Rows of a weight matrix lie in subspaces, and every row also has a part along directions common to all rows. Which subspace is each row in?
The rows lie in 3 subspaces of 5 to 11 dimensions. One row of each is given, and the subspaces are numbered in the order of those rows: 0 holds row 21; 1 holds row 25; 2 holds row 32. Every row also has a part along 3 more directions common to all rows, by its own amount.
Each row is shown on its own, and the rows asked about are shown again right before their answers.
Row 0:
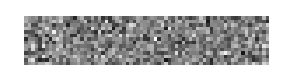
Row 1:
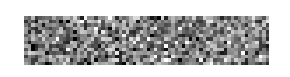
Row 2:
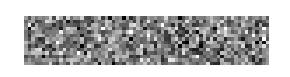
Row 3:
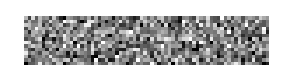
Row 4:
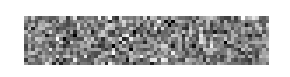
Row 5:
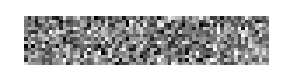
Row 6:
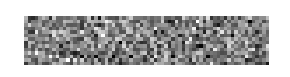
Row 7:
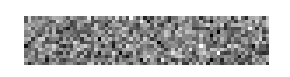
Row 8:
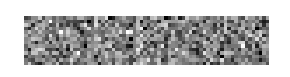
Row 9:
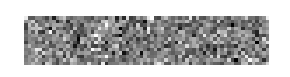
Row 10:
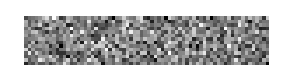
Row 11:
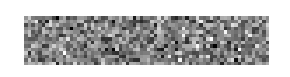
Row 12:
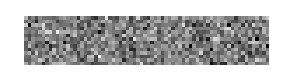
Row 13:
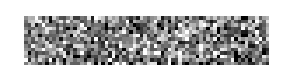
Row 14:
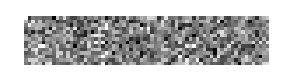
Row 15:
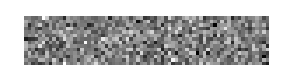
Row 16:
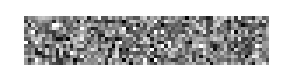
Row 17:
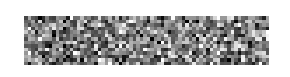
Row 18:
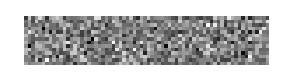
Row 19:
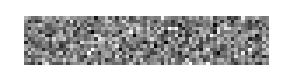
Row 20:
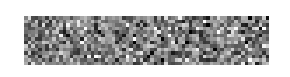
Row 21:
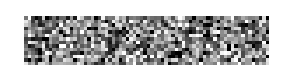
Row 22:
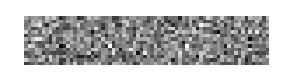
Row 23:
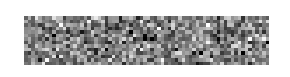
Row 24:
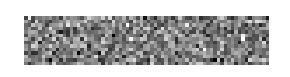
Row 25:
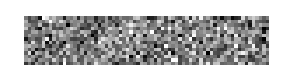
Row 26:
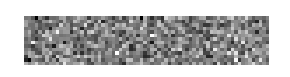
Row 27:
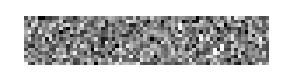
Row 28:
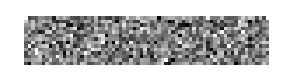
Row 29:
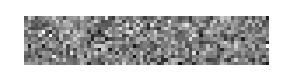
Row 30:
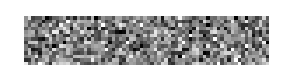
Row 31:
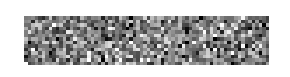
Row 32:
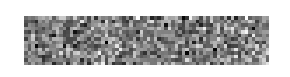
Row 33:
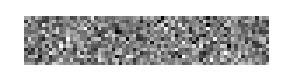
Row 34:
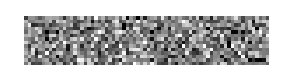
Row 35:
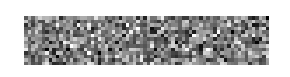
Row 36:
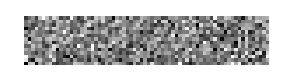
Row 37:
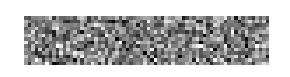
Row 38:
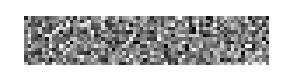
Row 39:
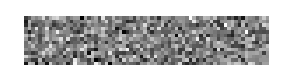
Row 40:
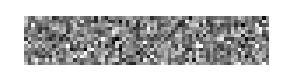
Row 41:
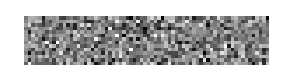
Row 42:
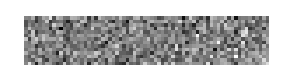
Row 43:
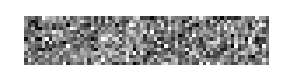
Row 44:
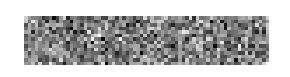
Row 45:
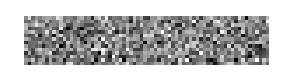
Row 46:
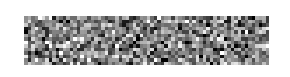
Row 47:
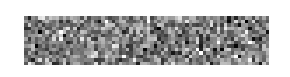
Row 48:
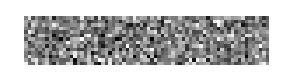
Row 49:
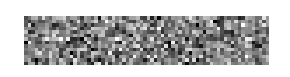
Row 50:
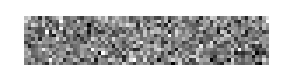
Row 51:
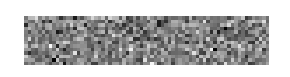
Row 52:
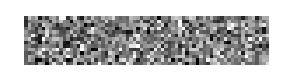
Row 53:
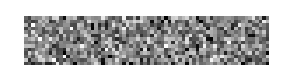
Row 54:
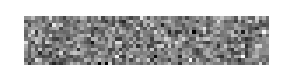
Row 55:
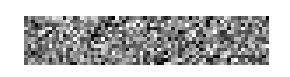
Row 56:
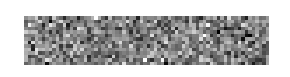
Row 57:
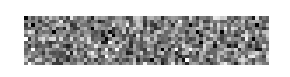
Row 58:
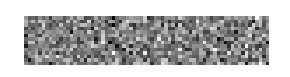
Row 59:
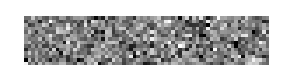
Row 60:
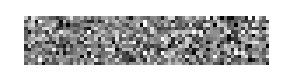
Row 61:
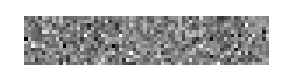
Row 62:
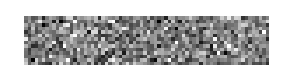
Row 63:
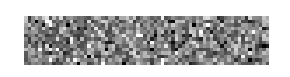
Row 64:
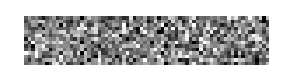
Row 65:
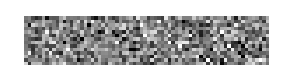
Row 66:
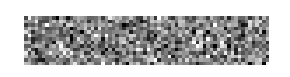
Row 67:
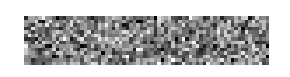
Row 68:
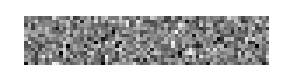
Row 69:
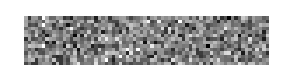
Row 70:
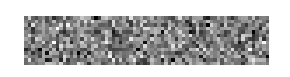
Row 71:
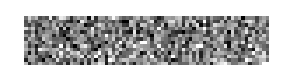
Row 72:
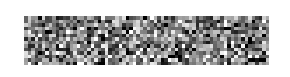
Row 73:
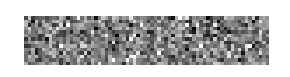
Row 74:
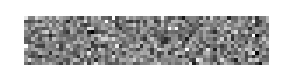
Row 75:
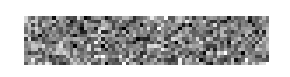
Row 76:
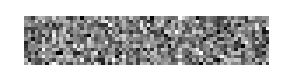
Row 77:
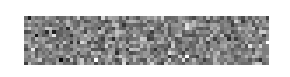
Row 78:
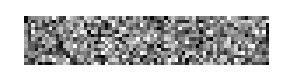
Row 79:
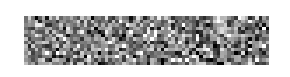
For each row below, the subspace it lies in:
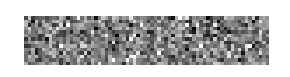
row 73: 0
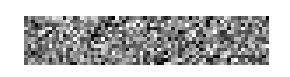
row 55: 1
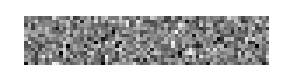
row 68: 2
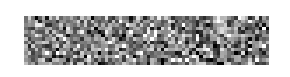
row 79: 0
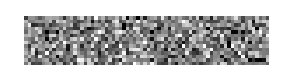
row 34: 0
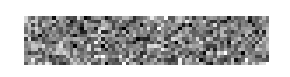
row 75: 1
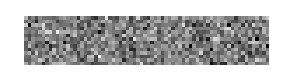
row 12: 0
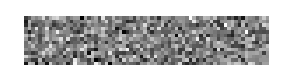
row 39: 2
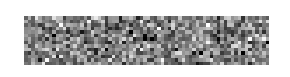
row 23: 0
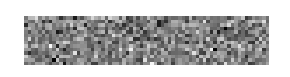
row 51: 0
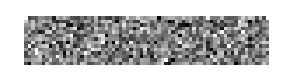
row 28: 1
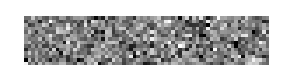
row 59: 0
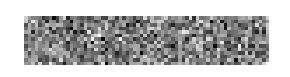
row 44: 1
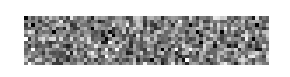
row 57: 2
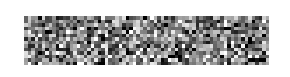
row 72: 0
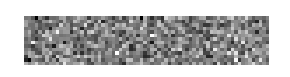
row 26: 0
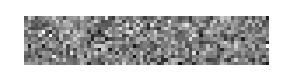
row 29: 1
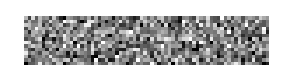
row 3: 2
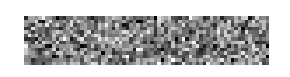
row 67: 1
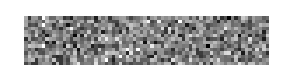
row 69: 1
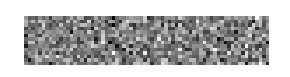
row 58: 0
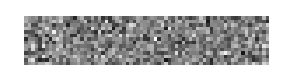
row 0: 1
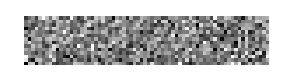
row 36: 2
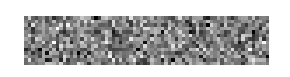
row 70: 0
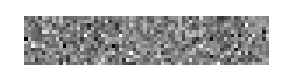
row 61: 1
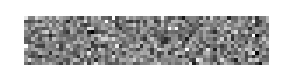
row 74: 0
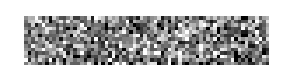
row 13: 0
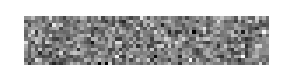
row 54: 2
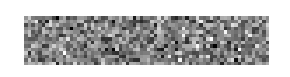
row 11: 1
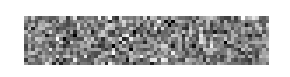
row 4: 1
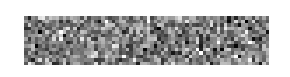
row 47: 2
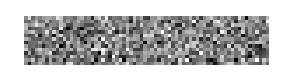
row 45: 0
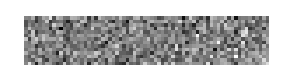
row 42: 2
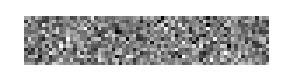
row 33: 0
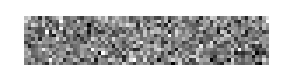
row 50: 0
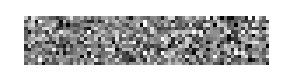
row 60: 0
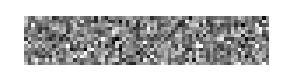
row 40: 2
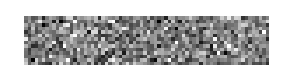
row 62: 1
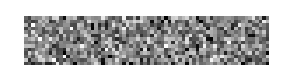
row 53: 1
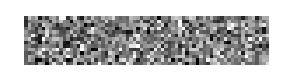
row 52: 2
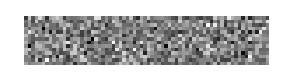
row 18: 0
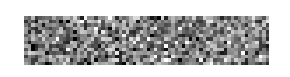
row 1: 1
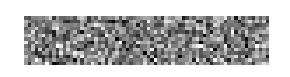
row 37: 2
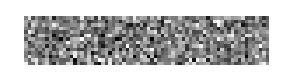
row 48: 2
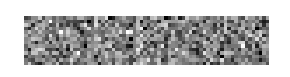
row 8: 0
